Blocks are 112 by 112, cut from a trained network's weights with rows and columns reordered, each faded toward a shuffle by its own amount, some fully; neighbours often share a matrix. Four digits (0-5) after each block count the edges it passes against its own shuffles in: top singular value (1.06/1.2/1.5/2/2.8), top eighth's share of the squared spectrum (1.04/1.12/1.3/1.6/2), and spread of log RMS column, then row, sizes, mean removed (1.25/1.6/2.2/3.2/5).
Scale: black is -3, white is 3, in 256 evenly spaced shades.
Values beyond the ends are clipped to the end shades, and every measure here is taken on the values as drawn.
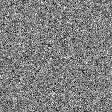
2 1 0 0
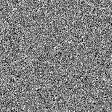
2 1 0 0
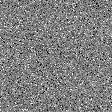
2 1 0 0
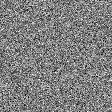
1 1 0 0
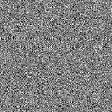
4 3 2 2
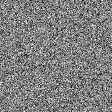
2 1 0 0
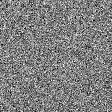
0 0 0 0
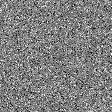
0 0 0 0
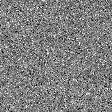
2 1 0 0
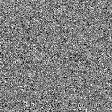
3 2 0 1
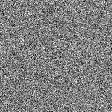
3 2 0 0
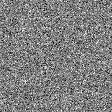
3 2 0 0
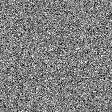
1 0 0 0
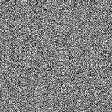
4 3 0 2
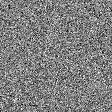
0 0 0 0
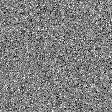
2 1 0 0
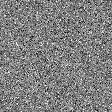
0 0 0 0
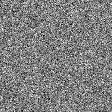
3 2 0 0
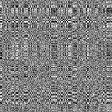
5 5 4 4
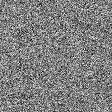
1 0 0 0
